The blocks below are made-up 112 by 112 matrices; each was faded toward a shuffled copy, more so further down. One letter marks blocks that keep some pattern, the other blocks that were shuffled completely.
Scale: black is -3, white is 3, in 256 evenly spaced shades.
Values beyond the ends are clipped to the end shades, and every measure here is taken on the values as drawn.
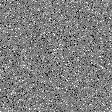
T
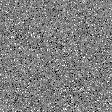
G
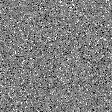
T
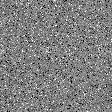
T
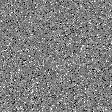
T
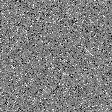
T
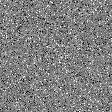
T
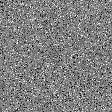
T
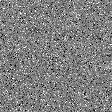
T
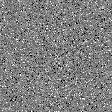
G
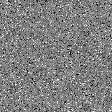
G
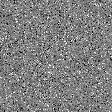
G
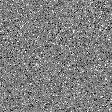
T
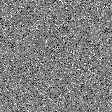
T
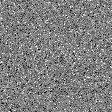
T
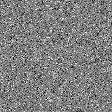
G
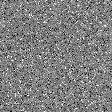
G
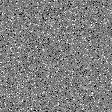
T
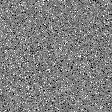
T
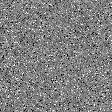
T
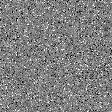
G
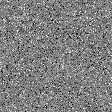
T
